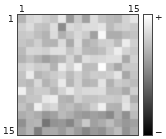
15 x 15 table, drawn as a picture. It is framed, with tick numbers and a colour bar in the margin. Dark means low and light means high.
The top part is higher, up to a seam about 80% of the way down. No single row or column stands out from its neighbours. There are no regular stripes.
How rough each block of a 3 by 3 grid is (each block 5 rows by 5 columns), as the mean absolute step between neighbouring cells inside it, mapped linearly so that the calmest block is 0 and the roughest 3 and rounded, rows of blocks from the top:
0 3 1 / 1 2 2 / 2 1 2
